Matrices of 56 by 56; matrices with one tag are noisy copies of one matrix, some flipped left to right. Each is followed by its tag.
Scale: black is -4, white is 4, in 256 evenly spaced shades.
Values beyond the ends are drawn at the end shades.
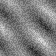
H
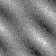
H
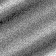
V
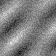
H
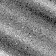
V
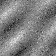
H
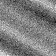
V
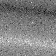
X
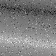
X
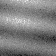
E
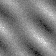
H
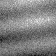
E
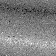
X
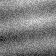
E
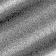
V
